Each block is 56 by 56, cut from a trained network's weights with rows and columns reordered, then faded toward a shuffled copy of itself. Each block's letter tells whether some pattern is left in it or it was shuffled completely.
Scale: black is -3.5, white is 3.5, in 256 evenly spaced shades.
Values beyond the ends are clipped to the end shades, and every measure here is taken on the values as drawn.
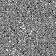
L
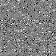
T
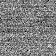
T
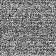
T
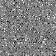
T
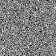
T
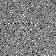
T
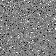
L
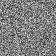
L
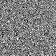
T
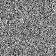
L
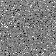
T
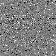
T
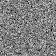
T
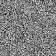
L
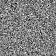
L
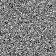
L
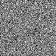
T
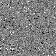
T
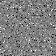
T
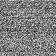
T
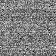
T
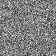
L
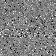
T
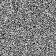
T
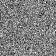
L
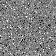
L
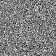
L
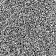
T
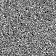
L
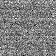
T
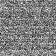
T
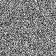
L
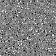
T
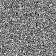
L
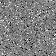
L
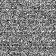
T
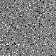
T
